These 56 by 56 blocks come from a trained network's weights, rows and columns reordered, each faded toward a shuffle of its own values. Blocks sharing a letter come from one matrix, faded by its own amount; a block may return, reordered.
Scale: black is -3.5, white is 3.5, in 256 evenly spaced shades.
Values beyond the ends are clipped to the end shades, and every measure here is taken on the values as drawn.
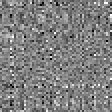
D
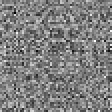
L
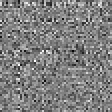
L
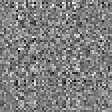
L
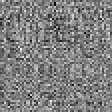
L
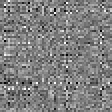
D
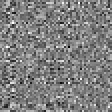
L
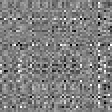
D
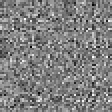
L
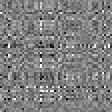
D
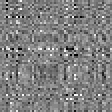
D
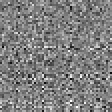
L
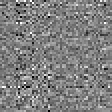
D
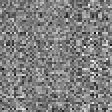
L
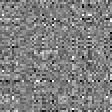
D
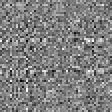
L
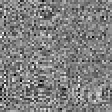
L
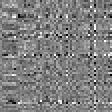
D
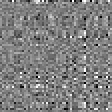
D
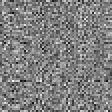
L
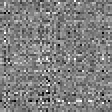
D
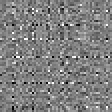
D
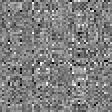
D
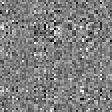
D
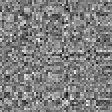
L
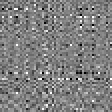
D
